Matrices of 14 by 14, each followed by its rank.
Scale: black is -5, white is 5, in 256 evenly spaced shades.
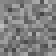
full rank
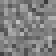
full rank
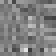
three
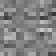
three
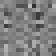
three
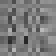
two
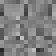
three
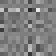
two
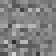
three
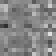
three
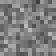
full rank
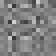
two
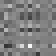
two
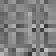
two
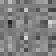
two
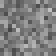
full rank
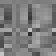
two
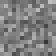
full rank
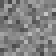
full rank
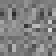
three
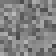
full rank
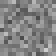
full rank
